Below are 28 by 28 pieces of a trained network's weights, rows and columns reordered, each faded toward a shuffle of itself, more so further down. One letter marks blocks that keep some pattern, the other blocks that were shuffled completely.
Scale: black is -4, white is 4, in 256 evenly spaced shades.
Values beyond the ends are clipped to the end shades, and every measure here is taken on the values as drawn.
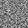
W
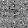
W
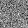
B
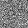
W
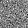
B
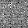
W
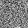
B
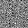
W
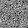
B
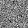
B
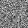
B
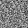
B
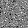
B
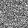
B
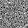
B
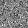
B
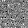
W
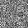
W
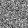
B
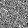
B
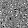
B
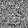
W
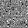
W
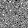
B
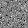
B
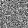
B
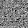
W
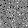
B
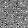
W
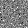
B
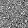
B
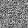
W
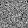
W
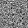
W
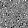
B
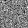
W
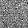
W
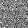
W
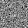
W
